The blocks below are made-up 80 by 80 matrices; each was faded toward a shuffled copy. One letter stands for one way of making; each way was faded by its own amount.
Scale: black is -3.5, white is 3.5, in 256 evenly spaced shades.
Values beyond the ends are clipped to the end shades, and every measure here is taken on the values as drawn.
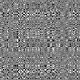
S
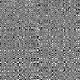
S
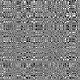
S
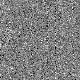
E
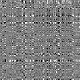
S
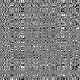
S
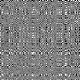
S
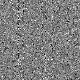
E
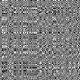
S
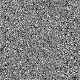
E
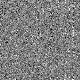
E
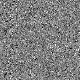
E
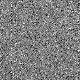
E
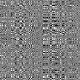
S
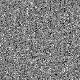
E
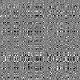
S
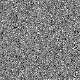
E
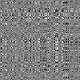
S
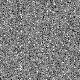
E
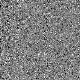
E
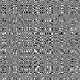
S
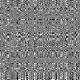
S
